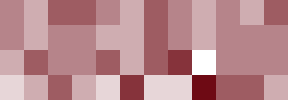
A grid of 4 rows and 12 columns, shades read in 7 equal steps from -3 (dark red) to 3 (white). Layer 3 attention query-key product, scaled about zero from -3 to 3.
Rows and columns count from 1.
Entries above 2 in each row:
0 0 1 0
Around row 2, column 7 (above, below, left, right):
-1 -1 1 0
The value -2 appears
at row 3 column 8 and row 4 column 6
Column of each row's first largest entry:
2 2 9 1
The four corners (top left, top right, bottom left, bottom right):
0 -1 2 1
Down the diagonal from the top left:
0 1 0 1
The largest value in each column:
2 1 0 1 2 1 2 2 3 0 1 1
